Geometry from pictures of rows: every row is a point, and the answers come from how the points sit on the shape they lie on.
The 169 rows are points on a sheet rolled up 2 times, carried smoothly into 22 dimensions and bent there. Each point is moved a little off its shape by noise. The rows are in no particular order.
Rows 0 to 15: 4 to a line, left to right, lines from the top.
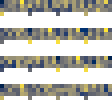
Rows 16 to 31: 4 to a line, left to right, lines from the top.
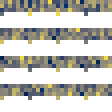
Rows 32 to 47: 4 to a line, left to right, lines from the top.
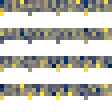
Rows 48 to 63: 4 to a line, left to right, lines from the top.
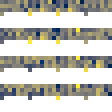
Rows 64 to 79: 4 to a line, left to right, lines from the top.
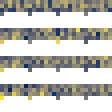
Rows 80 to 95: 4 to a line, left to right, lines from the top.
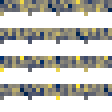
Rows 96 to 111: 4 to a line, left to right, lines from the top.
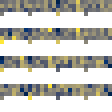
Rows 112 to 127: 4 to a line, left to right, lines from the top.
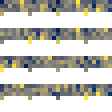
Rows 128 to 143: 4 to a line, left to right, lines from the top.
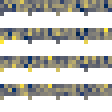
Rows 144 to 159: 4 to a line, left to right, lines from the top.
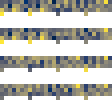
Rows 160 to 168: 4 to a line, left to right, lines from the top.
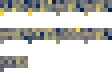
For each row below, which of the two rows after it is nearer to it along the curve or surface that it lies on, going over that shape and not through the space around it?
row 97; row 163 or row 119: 119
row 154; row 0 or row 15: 15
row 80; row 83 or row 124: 83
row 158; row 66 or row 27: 27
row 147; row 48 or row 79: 79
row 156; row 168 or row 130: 168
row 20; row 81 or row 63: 63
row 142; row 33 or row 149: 33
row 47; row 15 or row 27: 27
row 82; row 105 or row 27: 27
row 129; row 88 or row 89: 89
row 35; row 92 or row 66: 66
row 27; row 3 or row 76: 76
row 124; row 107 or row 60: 107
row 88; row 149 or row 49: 49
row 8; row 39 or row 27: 27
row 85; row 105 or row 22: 105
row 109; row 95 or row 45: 45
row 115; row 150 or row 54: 54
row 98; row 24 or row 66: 24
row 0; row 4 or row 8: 8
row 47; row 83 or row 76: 76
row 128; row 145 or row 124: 145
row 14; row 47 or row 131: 131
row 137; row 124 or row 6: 6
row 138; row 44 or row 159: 159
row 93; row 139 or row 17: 139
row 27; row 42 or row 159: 42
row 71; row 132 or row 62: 62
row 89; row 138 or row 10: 10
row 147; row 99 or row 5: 99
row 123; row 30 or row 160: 160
